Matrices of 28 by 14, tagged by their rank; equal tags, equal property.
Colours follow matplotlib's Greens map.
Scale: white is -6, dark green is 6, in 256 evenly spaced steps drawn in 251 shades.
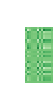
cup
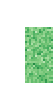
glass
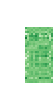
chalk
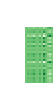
cup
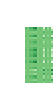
cup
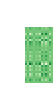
cup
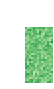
glass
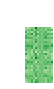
chalk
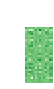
chalk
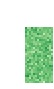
glass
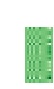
cup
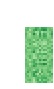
chalk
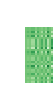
cup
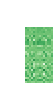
chalk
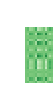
cup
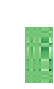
cup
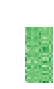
chalk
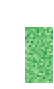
glass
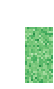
glass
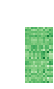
chalk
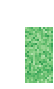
glass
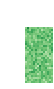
glass
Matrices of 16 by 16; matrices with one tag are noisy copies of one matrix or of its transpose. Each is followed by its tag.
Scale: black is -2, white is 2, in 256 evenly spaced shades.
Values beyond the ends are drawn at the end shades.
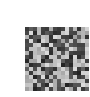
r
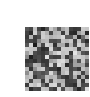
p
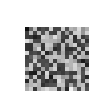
r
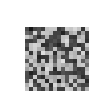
p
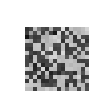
r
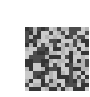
p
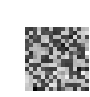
r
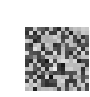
r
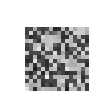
r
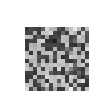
p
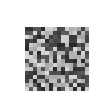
p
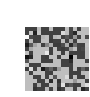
r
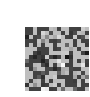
p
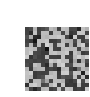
p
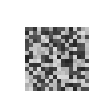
r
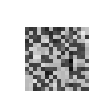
r
